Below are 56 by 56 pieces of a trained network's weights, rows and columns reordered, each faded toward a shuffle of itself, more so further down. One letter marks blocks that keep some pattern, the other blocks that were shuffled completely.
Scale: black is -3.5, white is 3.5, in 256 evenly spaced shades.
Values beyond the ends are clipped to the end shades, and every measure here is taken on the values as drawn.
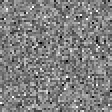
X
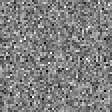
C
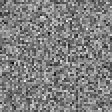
X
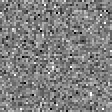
C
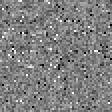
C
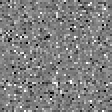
C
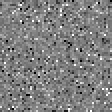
X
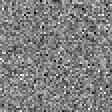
C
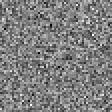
X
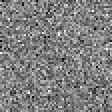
C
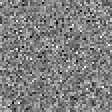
C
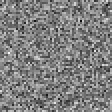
C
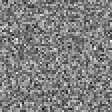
C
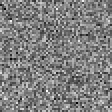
C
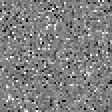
X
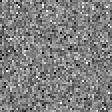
C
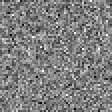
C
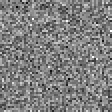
C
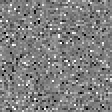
C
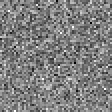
C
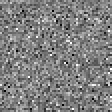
C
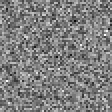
X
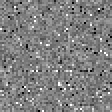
C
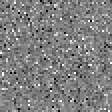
X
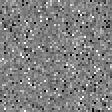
X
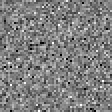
C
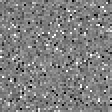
X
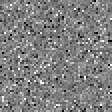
X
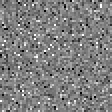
X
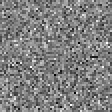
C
